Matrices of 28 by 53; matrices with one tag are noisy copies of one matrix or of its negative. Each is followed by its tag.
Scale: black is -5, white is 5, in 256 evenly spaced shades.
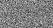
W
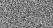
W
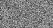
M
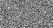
M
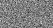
W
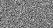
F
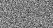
W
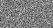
F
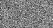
M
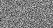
F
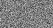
F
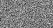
F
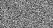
M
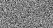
W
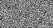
M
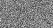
F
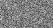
M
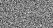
W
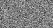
M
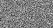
F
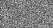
M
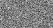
M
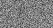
F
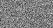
F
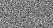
W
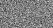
W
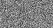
F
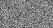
M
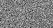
F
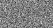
W
